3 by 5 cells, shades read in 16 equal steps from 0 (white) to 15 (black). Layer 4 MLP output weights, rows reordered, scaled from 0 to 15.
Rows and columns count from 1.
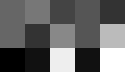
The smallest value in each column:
9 8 1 10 0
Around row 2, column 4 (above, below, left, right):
10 14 7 4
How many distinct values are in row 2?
5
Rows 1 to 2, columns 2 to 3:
8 11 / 12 7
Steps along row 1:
down up down up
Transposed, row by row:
9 9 15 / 8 12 14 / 11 7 1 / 10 10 14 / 12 4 0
